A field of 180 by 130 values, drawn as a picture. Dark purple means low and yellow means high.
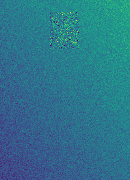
On average the colour sits 40% of the way up the scale. In the top middle lies a patch that is rougher than the rest. The ninth with the highest average is the top right. No regular stripes run through it. Neither half mirrors the other. There is an overall slope up to the top right.
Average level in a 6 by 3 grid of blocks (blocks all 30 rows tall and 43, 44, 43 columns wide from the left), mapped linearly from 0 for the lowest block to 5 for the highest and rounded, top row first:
3 4 5
2 3 4
2 3 4
1 2 3
1 2 3
0 1 2
